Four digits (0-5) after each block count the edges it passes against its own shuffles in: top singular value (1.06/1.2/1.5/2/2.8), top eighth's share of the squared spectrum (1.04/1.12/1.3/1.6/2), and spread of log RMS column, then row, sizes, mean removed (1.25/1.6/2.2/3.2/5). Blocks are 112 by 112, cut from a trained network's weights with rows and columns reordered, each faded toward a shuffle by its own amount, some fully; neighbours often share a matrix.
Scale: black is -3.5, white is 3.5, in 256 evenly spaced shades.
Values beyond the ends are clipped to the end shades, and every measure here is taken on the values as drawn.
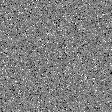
1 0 0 0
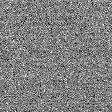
1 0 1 0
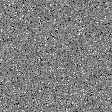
0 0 0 0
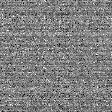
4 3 2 1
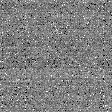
3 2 1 0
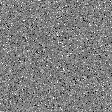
0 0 0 0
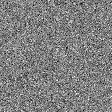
2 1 0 0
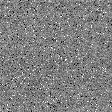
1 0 0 0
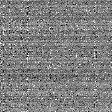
4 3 3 1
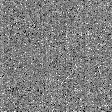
2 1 0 1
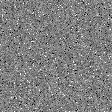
0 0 0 0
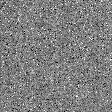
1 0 0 1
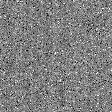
1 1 0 0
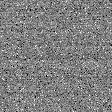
2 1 1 0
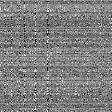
4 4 3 2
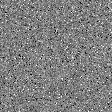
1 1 0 0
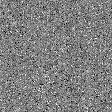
1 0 0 0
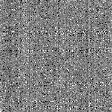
3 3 0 3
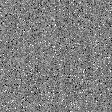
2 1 0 1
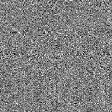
3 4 1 2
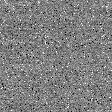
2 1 0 0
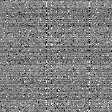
4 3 3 0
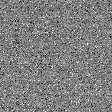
1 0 0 0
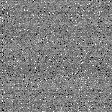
2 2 1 0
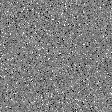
1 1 0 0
